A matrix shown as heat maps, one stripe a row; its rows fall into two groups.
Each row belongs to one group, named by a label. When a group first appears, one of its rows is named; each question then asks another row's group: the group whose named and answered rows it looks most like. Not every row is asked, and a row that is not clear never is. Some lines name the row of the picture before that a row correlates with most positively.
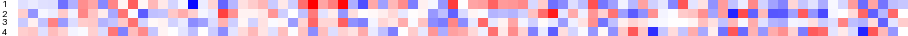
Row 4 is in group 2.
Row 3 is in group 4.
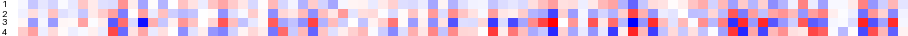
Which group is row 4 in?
2
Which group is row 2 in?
2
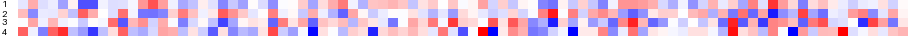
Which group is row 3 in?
2
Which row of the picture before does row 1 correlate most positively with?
2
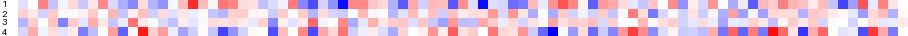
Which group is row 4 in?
2
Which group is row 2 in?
2
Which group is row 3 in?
4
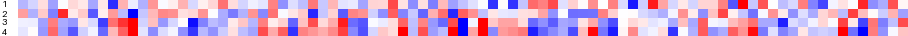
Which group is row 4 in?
4
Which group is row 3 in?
4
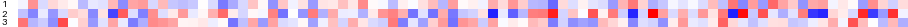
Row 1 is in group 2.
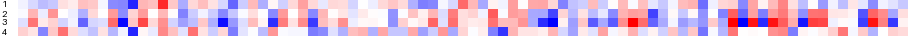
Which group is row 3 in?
2
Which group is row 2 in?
2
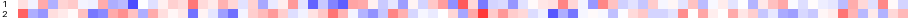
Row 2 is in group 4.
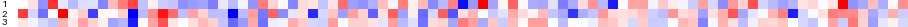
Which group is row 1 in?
4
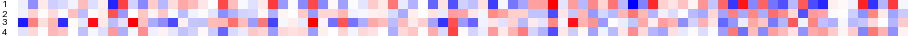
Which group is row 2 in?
2
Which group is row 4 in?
2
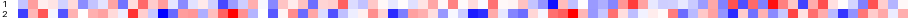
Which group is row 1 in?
2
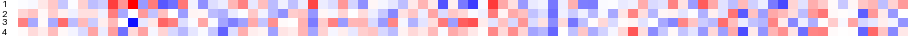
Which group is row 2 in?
2
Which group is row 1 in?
4
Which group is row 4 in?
2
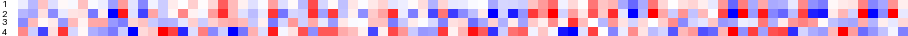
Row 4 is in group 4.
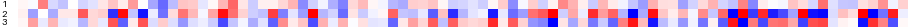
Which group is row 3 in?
2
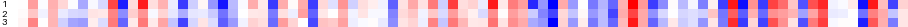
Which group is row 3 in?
2
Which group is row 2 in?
2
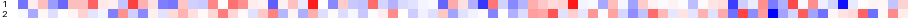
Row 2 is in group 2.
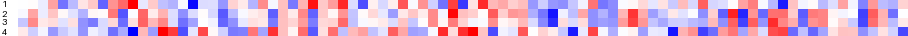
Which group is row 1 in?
4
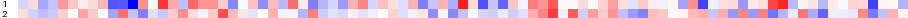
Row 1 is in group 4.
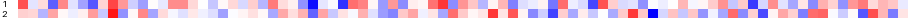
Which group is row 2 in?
2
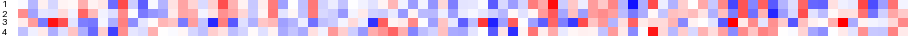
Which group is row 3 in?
4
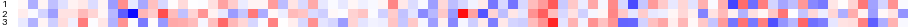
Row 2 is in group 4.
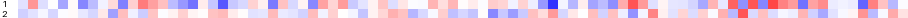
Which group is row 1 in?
2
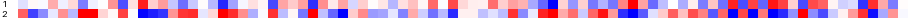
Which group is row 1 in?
2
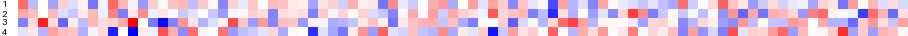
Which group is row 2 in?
2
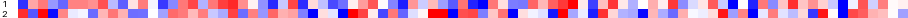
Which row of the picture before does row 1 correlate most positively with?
3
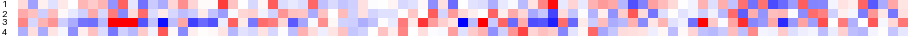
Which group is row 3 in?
4
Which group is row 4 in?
4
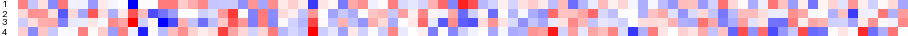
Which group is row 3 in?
4
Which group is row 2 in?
4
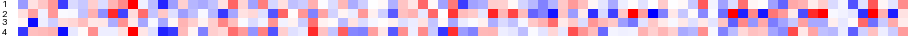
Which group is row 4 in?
4
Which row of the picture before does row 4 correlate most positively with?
3
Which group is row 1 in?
4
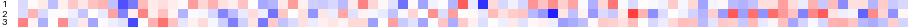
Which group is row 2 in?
2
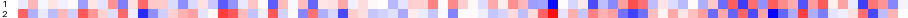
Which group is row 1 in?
2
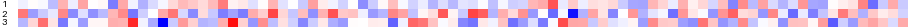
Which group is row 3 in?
4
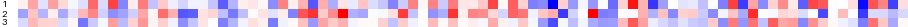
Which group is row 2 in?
4
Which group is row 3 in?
2
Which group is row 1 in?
2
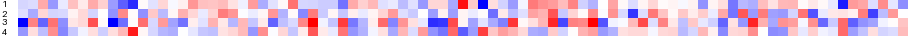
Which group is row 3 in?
4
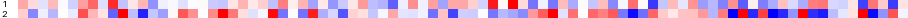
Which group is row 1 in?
2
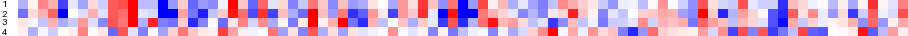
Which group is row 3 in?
4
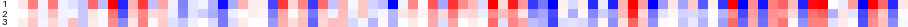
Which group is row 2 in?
2
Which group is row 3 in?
2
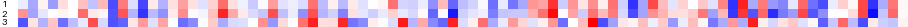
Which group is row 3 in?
4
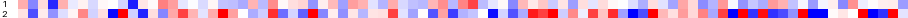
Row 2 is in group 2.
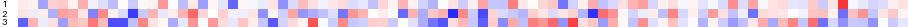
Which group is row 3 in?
4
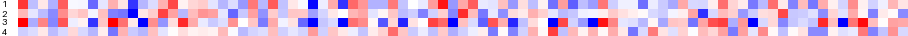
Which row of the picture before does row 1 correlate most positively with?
2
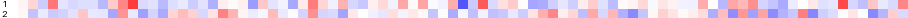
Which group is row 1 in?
4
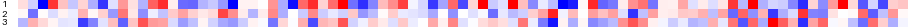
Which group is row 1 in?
4
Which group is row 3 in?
2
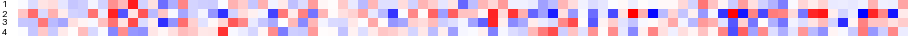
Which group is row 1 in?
4
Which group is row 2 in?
2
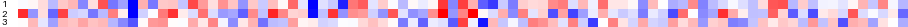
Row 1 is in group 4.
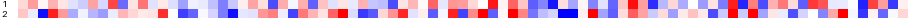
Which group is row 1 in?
2
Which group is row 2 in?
4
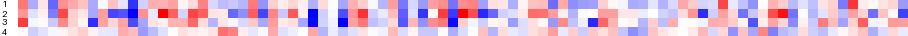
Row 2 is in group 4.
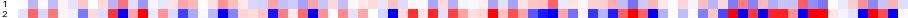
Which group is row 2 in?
2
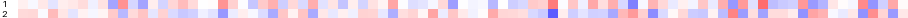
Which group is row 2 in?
2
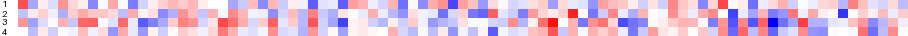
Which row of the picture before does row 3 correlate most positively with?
1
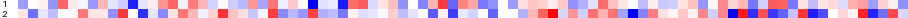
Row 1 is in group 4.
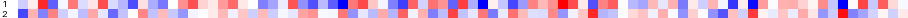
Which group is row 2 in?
4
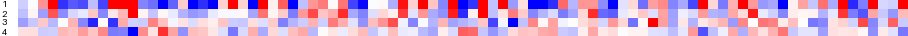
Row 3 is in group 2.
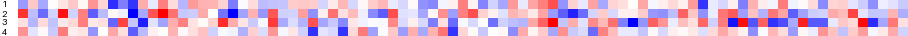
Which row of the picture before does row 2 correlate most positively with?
4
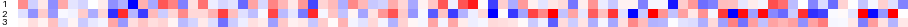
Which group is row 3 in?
2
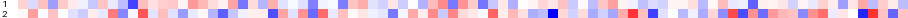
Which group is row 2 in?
2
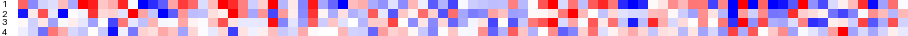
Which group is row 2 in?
4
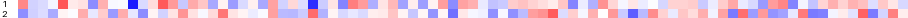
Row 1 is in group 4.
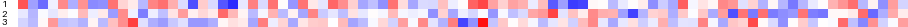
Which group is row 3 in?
4
